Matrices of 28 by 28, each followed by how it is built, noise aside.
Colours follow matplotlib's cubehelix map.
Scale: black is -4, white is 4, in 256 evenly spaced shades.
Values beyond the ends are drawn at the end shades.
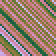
Toeplitz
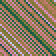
Toeplitz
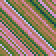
Toeplitz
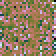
uneven columns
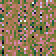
uneven columns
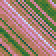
Toeplitz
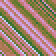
Toeplitz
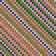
Toeplitz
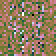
uneven columns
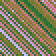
Toeplitz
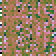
uneven columns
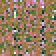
uneven columns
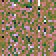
uneven columns
